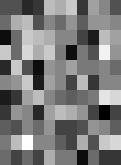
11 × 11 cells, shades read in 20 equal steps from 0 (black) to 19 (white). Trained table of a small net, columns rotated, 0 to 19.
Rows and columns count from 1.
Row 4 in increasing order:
1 6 8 9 9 11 13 15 15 16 18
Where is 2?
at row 3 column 9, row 6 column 4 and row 7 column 1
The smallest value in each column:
1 4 3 1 10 5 1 1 2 0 4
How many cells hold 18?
1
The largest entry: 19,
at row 10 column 3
